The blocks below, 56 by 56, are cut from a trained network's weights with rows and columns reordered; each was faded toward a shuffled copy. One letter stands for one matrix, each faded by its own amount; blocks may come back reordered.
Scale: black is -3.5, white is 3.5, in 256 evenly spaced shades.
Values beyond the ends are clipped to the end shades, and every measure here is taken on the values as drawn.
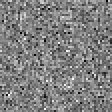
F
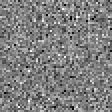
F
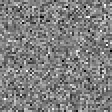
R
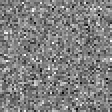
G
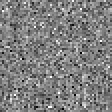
F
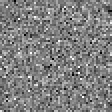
F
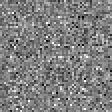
G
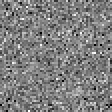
F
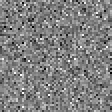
F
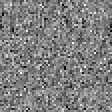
F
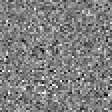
G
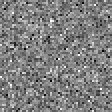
F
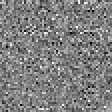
G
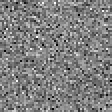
F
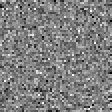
F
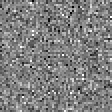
F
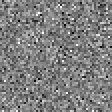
F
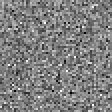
R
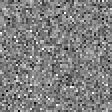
F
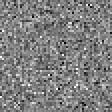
F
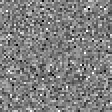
F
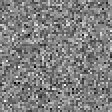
R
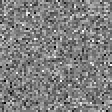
R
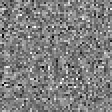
G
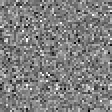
G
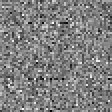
R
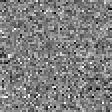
G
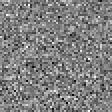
R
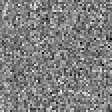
R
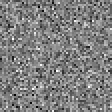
R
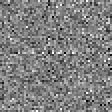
G
